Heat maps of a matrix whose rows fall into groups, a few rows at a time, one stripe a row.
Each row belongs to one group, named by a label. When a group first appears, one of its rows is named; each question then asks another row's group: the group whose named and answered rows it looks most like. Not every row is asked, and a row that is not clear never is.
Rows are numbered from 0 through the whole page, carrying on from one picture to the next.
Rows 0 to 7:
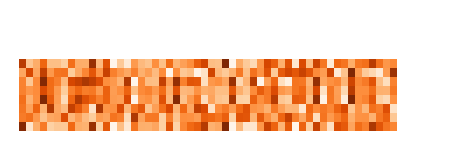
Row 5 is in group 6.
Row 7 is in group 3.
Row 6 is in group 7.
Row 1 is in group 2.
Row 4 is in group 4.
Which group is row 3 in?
4
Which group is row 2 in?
4
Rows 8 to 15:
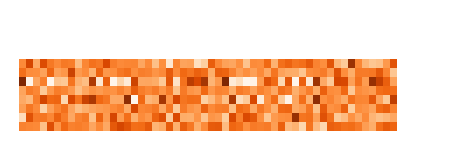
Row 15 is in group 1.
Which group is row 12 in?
4
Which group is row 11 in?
7
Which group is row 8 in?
2
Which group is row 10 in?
3
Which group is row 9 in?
6
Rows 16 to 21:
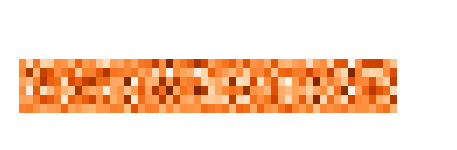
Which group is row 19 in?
6
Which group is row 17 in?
2
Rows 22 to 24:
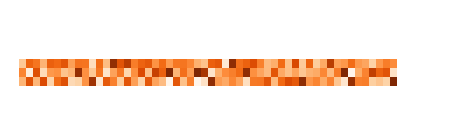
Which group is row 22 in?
1
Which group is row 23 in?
6
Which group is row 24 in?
2
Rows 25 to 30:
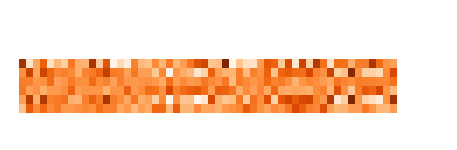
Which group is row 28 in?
6
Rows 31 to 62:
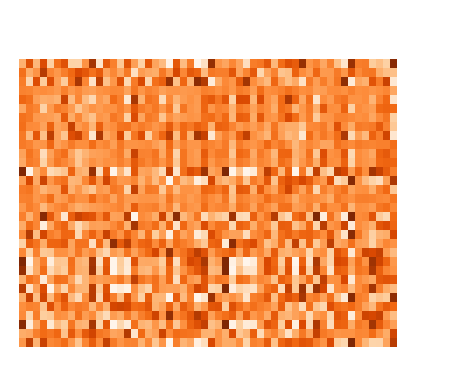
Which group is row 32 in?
4
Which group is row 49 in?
7
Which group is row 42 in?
7
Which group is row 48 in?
4
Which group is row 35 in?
7
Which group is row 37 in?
7
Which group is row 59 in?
6
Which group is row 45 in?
7
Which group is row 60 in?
3
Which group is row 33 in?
6
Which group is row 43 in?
3
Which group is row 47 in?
7
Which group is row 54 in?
3
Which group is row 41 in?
7
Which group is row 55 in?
7
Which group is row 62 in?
2
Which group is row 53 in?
3
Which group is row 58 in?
1
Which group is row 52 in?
6
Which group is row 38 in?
6
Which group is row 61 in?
4
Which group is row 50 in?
2
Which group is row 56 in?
3
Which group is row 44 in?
2
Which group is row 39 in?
6
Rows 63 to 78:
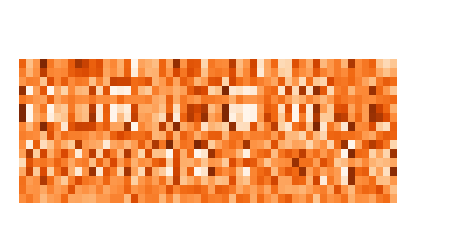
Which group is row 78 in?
7
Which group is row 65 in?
1
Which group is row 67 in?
1
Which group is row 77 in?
6
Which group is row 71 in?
1
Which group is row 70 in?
4
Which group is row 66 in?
3
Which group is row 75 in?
2
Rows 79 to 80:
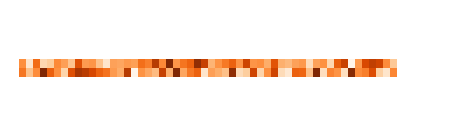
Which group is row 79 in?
6
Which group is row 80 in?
4
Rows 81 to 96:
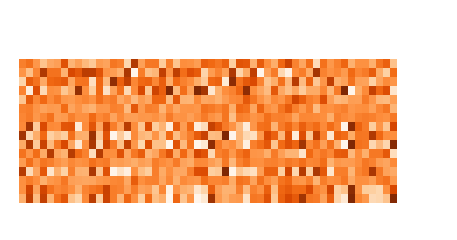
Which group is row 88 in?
2
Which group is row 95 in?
2
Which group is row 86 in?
7
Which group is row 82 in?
4
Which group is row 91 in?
6
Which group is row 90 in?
2
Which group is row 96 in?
2
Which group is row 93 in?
3
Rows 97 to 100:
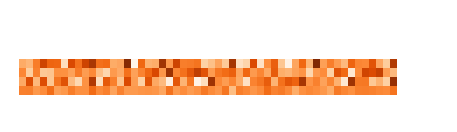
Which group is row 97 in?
4
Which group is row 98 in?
6
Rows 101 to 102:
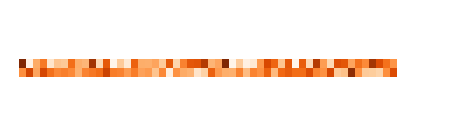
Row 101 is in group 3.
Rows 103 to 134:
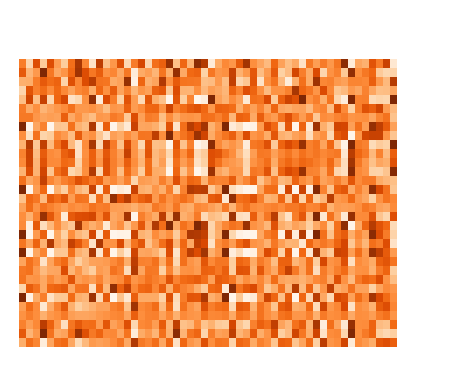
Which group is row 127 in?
6
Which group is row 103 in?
6
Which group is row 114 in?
2
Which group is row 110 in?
3
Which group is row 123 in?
6
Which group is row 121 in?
6
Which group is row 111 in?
6
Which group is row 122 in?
3
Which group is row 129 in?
3
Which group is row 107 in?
2
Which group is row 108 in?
6
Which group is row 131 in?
7
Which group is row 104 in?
4
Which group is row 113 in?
2
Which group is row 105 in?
4
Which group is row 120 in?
4
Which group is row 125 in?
7
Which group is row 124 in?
3
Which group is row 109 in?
7
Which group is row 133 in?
4
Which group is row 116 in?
4
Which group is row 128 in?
1
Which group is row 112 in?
2
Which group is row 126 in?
7
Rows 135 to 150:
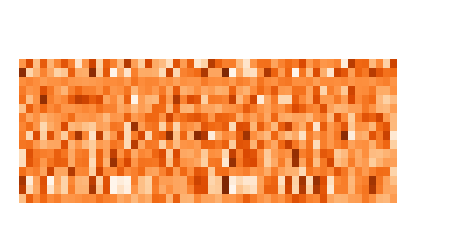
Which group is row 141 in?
6
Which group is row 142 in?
7
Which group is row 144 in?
7
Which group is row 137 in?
7
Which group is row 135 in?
2
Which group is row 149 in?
3
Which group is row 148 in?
3
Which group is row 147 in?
6
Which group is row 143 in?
6
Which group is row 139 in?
4
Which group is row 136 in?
3
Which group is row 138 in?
4
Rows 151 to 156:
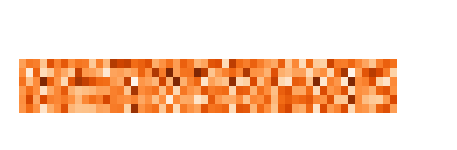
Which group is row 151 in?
1
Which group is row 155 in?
2
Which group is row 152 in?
6
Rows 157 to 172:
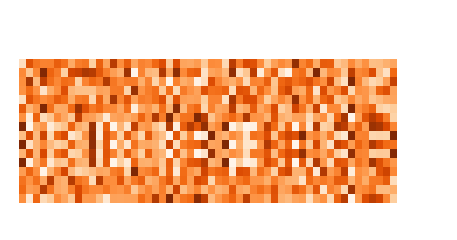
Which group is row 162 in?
4
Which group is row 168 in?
3
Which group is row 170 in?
6
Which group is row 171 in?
4
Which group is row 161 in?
1
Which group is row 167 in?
2
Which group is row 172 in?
6
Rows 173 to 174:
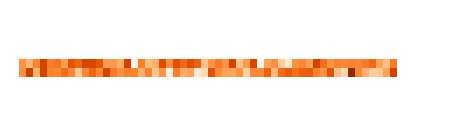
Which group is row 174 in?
2
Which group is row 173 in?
4
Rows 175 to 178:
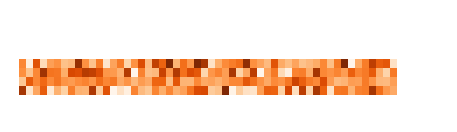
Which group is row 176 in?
4
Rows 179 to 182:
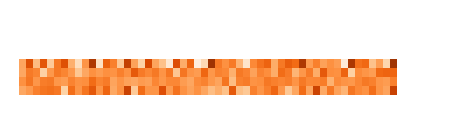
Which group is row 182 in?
4
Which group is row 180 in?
7
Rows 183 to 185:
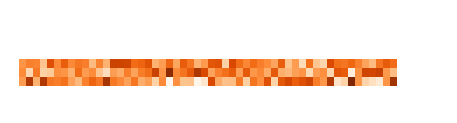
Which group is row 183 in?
1
